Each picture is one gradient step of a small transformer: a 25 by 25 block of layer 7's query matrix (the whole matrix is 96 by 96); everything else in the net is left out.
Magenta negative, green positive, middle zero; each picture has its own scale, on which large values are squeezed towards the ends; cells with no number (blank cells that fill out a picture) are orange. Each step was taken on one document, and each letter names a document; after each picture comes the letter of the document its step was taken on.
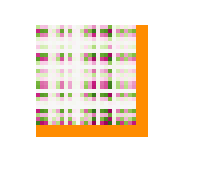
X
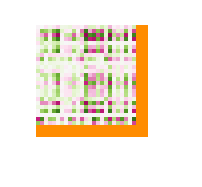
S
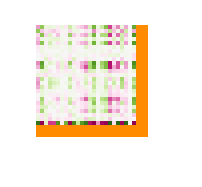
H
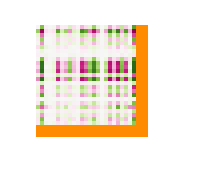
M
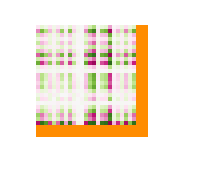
X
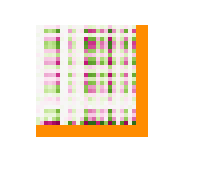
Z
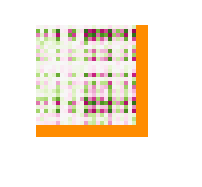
S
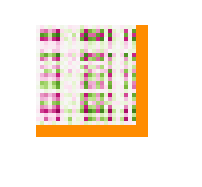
Z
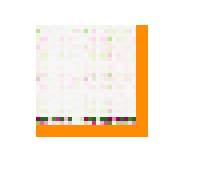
X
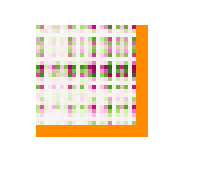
H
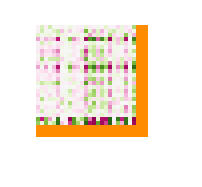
S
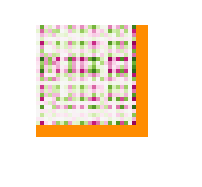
M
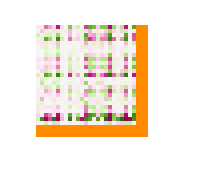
Z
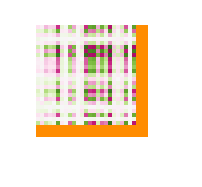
S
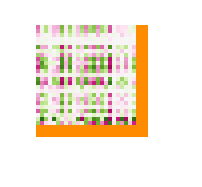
X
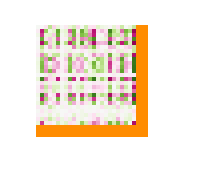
M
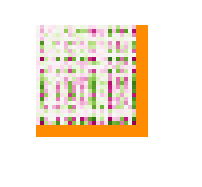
M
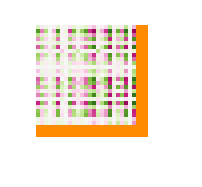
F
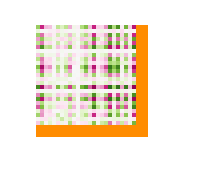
H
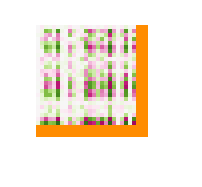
Z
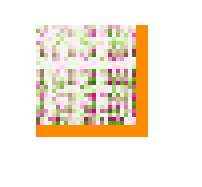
H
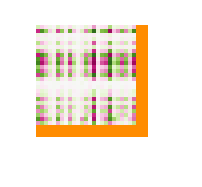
X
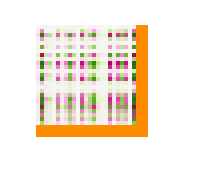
M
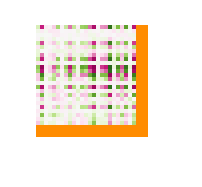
H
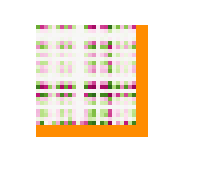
X
